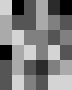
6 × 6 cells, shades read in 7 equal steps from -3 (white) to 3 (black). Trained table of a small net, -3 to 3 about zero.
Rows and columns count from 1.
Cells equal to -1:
7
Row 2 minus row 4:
-4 2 3 -1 2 0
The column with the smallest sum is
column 2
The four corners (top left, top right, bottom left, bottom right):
-2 3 1 -2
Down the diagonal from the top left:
-2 1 0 0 0 -2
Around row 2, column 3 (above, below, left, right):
1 0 1 -1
